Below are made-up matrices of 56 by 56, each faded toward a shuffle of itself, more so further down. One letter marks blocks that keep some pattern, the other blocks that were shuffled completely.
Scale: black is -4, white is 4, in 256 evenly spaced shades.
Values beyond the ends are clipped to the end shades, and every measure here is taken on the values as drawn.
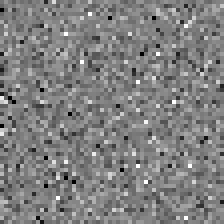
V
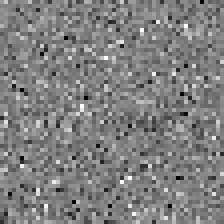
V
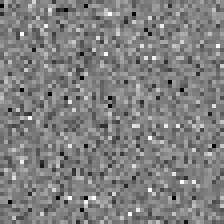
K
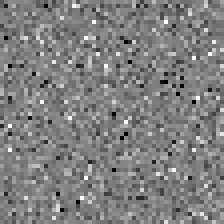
K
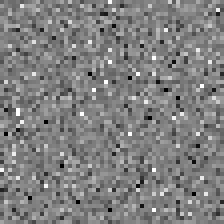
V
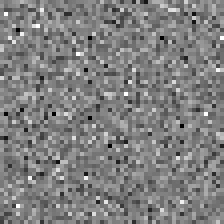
K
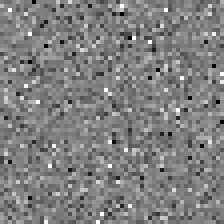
K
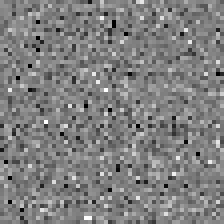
V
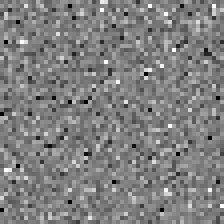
K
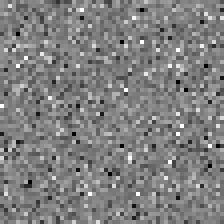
K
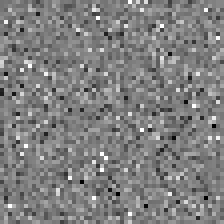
V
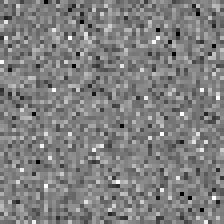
K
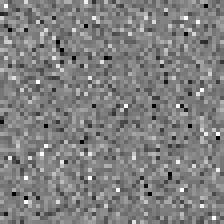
K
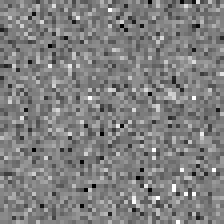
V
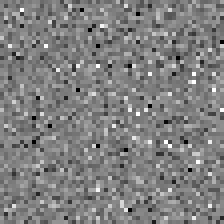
K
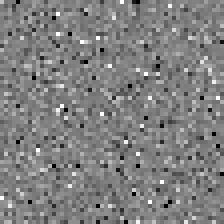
K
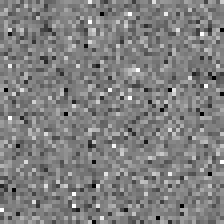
V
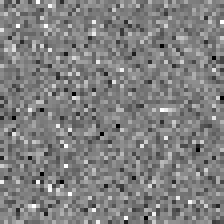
V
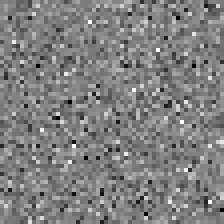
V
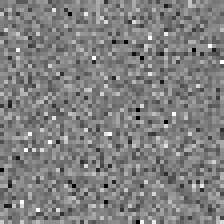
K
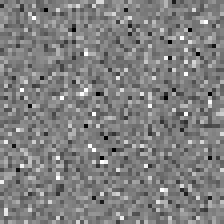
K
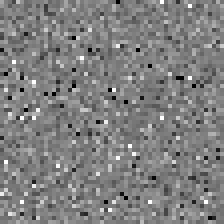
K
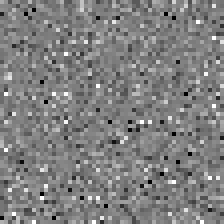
V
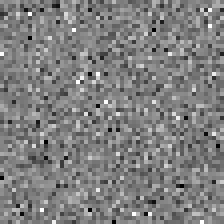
K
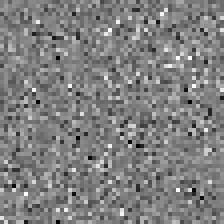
K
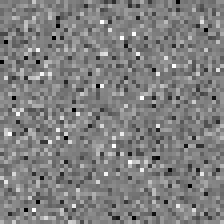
K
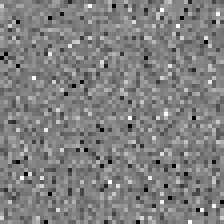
K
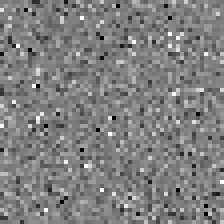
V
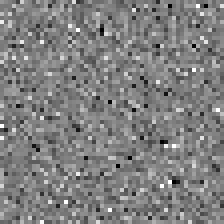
K
